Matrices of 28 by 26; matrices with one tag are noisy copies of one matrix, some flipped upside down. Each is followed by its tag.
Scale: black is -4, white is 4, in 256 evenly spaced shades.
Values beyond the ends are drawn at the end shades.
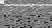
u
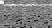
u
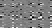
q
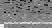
u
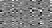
q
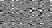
q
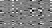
q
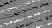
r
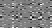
q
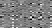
q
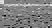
u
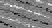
r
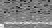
u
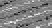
r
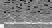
u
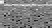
u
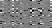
q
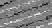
r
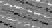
r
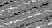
r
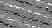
r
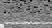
u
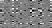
q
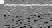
u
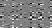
q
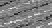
r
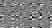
q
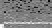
u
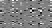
q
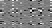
q
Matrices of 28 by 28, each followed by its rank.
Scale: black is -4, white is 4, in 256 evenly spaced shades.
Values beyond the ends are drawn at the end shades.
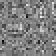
five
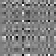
two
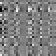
two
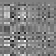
two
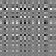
one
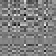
two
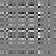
one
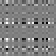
one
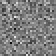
five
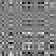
two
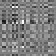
two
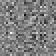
five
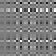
one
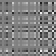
one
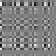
one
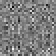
five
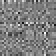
five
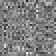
five
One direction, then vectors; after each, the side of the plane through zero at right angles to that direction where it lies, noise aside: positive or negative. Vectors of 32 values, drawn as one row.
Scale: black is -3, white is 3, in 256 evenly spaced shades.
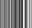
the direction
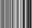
negative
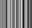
negative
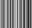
negative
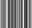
positive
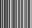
positive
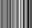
negative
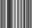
negative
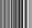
positive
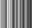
negative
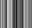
positive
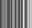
positive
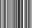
positive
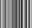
positive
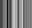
negative
